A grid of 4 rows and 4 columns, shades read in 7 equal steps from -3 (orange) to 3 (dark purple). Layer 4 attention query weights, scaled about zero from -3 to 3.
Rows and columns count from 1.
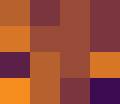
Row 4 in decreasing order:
3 1 -1 -3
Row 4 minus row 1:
-2 -2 1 2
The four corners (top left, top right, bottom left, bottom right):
-1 1 -3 3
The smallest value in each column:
-3 -1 0 -2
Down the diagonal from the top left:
-1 0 0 3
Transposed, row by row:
-1 -2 2 -3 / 1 0 -1 -1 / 0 0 0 1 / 1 1 -2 3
